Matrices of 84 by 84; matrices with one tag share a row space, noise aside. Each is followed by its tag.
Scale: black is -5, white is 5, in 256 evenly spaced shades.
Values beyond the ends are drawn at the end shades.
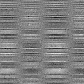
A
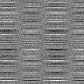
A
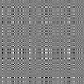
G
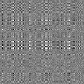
G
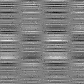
A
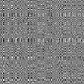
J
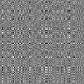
G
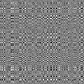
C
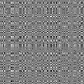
C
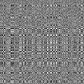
C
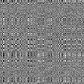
J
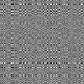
C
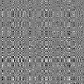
G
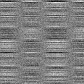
A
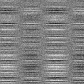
A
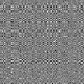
C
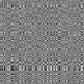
C
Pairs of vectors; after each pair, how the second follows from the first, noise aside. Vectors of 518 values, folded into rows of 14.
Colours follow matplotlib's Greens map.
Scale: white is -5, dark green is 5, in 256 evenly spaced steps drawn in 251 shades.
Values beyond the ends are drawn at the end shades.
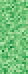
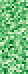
scaled up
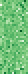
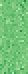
shrunk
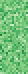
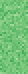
shrunk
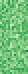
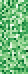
scaled up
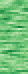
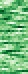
scaled up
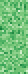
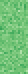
shrunk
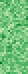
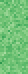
shrunk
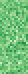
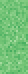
shrunk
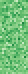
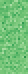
shrunk
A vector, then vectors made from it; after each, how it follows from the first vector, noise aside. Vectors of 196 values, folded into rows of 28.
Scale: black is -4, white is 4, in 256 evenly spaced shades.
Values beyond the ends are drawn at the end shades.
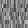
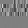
partly zeroed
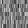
wrapped around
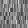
wrapped around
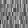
wrapped around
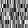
scaled up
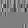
partly zeroed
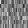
wrapped around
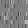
partly zeroed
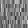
wrapped around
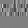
partly zeroed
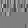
partly zeroed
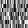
scaled up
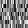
scaled up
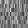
wrapped around
